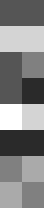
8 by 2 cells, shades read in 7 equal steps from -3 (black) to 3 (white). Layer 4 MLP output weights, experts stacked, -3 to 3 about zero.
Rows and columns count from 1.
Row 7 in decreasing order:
1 0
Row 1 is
-1 -1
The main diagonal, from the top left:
-1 2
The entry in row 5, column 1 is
3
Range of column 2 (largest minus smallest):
4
